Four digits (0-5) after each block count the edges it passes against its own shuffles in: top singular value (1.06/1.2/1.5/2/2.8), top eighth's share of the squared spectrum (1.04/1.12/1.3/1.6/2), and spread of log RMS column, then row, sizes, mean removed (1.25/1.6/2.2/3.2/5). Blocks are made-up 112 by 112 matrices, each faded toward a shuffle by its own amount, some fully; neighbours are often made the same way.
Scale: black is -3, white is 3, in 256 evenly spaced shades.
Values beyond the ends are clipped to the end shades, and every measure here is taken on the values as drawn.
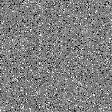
3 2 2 1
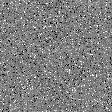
0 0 0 0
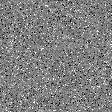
2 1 0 0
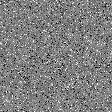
2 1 0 0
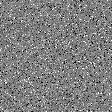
0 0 0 0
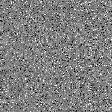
3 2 1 0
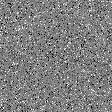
2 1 0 0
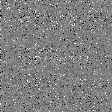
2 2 1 2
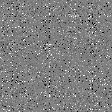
2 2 2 2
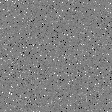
1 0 0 0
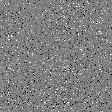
1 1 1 1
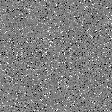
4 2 0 1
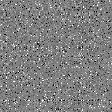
4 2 1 1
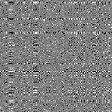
5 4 3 3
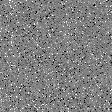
2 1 0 0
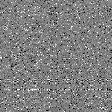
4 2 1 2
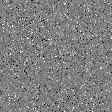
0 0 0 0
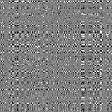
5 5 4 4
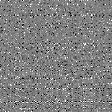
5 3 2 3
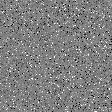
0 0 0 0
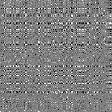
5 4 3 4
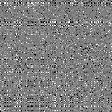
5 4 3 3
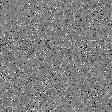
2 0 0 0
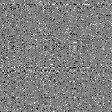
4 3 1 2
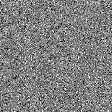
3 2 1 1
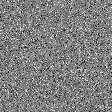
1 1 0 0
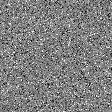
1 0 0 0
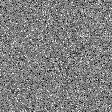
2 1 0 0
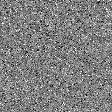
2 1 0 0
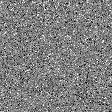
1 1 0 0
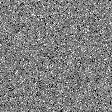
1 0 0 0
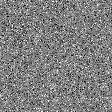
1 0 0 0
